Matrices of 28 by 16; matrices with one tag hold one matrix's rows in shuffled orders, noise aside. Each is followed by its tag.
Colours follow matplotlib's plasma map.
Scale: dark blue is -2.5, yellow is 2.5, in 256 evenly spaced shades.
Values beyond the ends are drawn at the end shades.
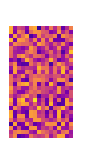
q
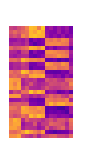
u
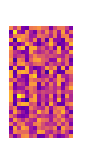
q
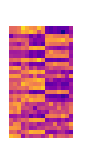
u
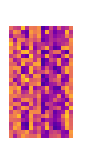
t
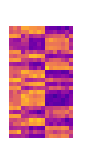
u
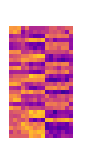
u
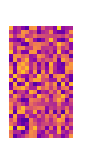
q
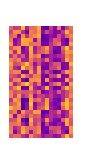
t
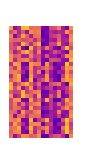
t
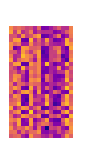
t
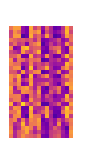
t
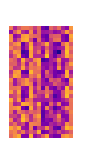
t
